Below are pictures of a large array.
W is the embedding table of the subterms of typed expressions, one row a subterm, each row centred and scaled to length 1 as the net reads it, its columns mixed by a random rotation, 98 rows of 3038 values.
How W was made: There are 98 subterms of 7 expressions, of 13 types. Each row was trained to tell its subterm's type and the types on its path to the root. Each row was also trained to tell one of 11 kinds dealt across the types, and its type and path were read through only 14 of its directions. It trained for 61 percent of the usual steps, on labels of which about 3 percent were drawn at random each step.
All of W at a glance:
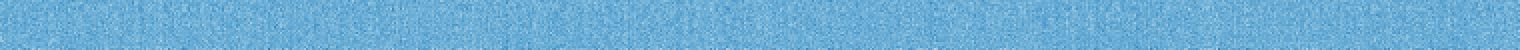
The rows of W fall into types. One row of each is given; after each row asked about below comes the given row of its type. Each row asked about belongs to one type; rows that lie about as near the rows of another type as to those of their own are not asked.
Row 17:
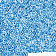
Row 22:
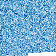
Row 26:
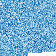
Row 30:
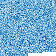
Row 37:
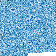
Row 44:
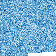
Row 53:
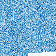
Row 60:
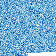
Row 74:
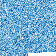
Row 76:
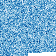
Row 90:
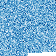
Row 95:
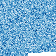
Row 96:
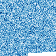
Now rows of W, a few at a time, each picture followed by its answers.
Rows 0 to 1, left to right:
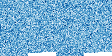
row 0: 44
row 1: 95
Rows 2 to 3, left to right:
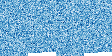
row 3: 44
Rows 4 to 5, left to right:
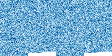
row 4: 37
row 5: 26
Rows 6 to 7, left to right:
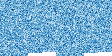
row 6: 37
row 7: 96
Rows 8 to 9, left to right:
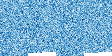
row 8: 17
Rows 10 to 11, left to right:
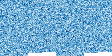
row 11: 22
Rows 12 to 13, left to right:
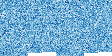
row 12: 76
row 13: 76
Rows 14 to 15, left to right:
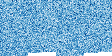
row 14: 17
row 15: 26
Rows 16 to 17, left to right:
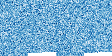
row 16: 76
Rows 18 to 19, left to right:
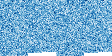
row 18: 17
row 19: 17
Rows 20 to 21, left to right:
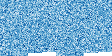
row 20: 44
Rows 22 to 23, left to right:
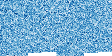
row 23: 76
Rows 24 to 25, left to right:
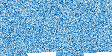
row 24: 96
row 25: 60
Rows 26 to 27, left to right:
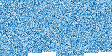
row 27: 53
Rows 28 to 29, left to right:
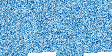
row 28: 37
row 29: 26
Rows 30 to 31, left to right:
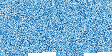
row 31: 26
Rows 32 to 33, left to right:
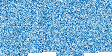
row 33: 96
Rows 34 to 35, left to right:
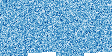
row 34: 60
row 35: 44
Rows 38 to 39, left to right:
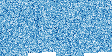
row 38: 22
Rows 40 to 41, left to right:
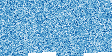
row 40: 37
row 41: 60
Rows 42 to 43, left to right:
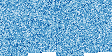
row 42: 30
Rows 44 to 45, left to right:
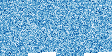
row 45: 26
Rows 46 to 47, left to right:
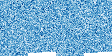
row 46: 37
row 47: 37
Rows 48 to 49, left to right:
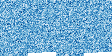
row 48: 76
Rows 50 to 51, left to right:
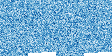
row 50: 95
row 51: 22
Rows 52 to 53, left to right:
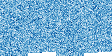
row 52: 30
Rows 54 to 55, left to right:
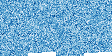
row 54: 26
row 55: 37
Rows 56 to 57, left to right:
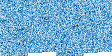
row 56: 74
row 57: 60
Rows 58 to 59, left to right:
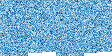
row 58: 53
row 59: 44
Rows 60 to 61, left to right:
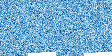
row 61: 37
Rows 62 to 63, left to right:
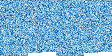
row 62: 22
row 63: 60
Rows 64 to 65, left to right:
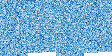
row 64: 96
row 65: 53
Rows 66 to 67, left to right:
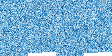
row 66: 53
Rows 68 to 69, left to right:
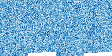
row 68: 95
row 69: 76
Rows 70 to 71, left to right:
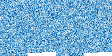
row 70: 60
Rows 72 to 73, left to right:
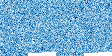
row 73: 96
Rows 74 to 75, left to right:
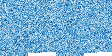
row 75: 95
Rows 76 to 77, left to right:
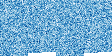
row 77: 26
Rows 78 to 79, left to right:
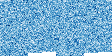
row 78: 95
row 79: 22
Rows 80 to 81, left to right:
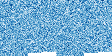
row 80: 95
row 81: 17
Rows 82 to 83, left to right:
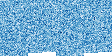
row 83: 90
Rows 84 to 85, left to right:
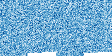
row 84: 26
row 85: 17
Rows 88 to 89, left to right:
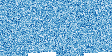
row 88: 74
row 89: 76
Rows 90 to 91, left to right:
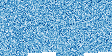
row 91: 96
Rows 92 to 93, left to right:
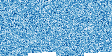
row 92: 17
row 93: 30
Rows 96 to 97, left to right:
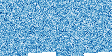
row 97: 44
